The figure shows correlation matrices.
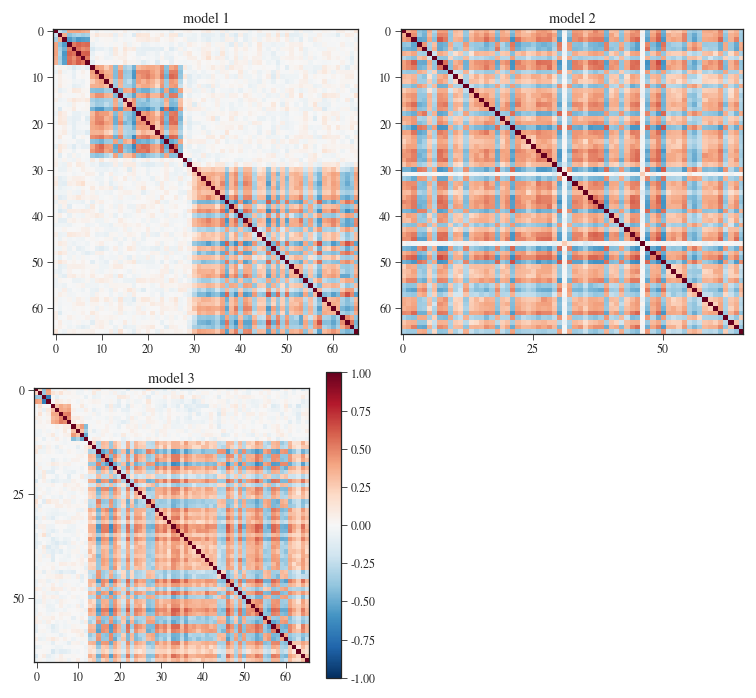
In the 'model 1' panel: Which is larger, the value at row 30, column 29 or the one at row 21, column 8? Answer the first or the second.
the second
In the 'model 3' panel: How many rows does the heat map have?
66
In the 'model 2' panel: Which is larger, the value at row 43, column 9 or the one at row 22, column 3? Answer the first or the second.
the first
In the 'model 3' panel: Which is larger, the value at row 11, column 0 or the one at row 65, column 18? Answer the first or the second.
the first
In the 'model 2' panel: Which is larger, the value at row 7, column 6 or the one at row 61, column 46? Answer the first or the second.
the second
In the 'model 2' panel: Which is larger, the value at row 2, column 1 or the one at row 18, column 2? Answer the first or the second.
the first
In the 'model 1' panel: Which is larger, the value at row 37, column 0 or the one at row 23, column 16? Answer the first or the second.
the first
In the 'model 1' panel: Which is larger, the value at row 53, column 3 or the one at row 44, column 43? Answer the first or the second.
the first
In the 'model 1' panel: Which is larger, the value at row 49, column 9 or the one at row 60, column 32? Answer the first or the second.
the second
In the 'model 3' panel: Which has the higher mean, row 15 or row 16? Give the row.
16
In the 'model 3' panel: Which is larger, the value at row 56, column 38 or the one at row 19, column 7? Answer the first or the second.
the second
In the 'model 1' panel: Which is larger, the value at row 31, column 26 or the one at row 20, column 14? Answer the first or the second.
the second
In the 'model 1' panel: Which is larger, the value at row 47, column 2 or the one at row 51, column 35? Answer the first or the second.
the second
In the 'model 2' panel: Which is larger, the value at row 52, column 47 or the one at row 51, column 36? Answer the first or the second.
the second
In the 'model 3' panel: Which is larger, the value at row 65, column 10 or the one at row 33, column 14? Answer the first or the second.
the second
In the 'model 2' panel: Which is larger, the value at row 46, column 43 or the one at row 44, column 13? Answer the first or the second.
the second
